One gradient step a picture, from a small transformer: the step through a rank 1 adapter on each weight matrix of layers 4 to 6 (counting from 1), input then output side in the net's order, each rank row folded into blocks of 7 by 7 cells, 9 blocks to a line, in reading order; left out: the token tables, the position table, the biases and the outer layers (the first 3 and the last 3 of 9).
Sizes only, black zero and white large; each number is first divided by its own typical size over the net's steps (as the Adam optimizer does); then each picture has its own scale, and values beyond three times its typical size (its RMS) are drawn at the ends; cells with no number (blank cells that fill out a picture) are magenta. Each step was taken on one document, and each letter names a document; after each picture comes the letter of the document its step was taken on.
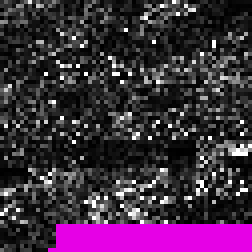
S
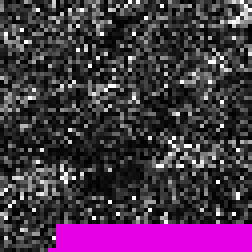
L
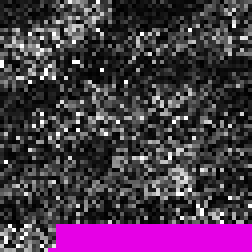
L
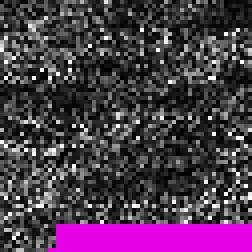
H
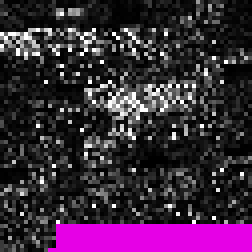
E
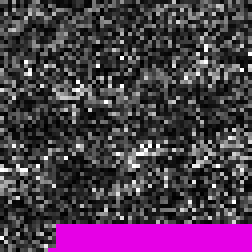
H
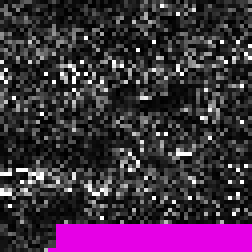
S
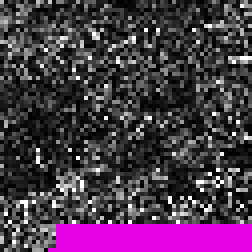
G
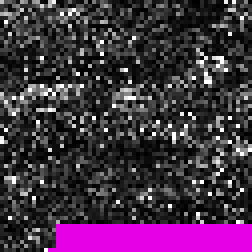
E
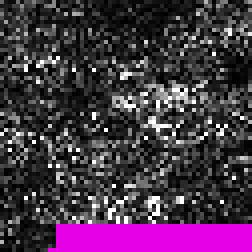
G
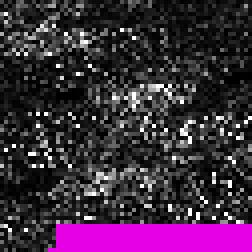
E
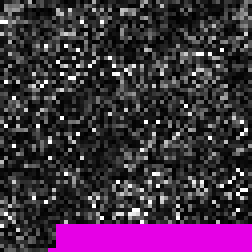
S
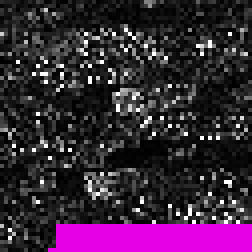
E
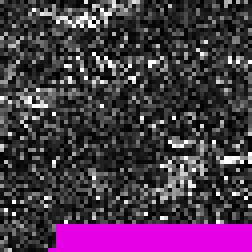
L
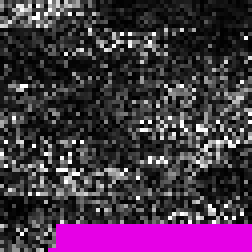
G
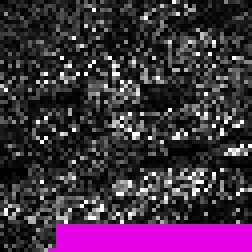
S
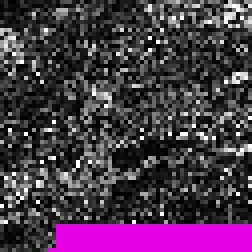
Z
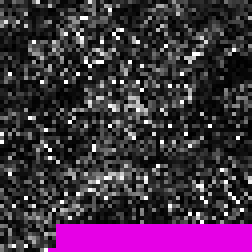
E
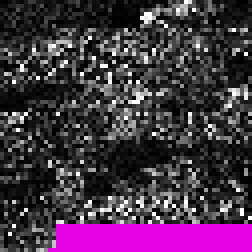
G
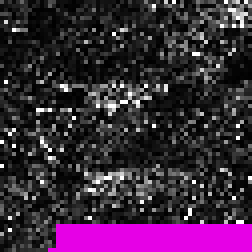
E
